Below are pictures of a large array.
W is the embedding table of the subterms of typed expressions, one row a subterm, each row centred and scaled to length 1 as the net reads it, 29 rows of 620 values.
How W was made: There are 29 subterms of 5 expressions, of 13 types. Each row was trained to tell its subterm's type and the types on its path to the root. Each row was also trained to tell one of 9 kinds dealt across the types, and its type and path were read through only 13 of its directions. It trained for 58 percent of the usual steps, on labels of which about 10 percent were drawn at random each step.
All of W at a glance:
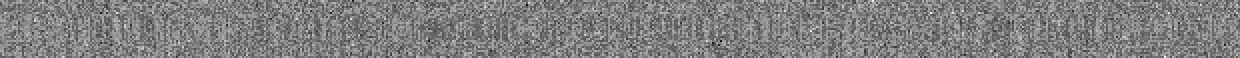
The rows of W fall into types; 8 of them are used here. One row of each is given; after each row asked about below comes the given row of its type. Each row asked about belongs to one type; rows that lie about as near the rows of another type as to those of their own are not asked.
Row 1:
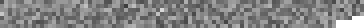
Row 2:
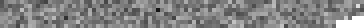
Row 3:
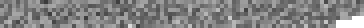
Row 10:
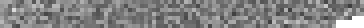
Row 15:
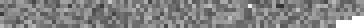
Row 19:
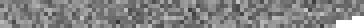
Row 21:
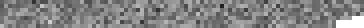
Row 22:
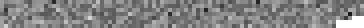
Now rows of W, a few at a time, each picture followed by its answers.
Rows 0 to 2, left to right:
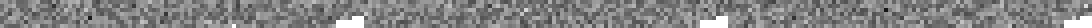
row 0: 3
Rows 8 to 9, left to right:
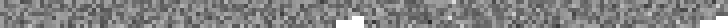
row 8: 22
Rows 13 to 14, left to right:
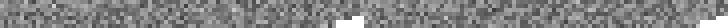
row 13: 1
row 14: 1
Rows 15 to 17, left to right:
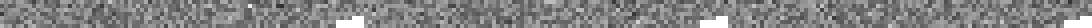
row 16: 19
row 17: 19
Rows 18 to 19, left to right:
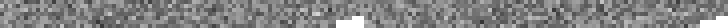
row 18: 15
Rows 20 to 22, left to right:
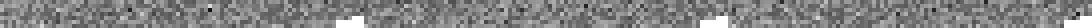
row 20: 10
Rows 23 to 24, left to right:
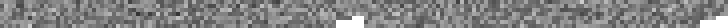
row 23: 2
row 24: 3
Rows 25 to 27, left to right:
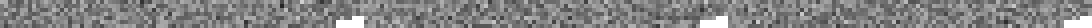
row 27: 1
